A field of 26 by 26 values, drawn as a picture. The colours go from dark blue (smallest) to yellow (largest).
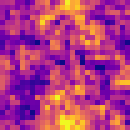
There is no overall slope. The ninth with the highest average is the bottom middle. The texture is blotchy.
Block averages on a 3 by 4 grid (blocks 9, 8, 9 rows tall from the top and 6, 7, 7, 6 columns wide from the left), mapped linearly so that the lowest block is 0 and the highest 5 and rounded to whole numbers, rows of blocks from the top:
1351 / 2122 / 0452
